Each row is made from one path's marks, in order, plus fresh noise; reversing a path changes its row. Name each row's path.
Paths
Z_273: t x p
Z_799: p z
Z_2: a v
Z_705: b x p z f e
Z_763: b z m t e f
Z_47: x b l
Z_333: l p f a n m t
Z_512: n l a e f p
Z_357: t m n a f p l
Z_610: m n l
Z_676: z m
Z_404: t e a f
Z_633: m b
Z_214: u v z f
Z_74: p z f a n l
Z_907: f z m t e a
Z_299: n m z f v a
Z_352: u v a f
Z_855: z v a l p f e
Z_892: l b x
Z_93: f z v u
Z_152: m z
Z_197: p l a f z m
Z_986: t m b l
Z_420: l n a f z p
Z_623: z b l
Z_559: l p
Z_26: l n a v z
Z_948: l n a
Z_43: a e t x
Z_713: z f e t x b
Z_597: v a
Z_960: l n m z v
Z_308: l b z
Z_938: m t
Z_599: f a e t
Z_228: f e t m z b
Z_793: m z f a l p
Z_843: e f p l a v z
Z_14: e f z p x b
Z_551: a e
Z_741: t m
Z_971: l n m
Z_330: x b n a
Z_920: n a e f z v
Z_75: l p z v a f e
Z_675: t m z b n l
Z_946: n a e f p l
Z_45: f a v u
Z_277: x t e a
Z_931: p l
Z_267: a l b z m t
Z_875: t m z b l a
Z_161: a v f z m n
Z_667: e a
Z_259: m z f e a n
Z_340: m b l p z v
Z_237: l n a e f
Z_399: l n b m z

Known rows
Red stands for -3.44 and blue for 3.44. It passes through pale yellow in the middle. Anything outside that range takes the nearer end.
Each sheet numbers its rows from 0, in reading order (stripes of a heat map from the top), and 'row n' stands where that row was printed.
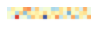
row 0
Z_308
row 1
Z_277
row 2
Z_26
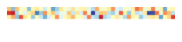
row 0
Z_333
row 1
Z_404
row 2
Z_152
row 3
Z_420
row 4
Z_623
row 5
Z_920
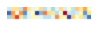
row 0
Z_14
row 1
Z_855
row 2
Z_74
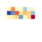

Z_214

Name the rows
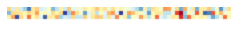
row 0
Z_599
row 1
Z_907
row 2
Z_512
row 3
Z_960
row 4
Z_763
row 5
Z_559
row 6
Z_741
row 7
Z_75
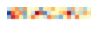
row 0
Z_273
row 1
Z_971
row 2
Z_267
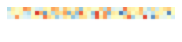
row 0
Z_931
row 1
Z_399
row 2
Z_597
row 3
Z_713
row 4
Z_340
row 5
Z_946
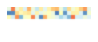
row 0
Z_843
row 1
Z_357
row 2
Z_793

